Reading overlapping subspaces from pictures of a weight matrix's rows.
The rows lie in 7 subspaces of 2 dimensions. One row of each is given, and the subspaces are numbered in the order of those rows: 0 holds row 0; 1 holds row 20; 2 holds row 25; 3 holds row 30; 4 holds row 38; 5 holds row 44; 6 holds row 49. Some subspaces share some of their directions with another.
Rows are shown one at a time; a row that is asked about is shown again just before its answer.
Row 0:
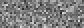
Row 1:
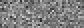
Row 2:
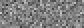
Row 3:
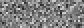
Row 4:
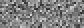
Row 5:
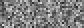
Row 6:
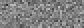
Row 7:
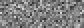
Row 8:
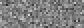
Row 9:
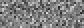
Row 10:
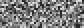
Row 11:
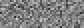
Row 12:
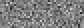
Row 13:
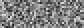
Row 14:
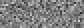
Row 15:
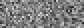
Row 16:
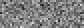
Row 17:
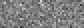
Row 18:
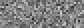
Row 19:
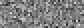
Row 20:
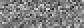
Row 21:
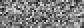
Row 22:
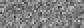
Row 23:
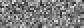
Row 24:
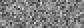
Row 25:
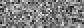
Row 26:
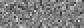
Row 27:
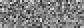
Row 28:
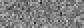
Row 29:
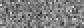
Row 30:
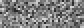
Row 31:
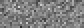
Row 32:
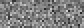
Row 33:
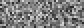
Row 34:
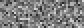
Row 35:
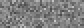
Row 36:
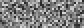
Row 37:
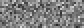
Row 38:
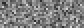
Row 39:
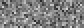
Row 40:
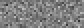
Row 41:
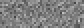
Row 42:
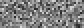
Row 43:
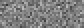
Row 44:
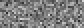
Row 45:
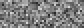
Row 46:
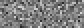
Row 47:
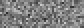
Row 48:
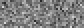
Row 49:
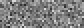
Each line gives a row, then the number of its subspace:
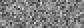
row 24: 1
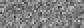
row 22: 2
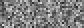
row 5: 1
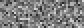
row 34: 5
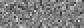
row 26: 5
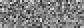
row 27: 0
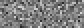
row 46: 5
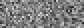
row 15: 2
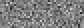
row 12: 6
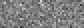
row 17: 4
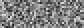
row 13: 1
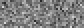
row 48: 4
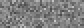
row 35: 6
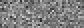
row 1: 0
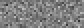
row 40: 5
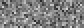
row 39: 4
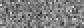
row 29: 2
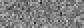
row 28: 1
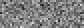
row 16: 4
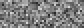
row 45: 5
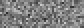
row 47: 3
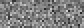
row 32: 6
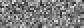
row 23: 6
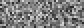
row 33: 2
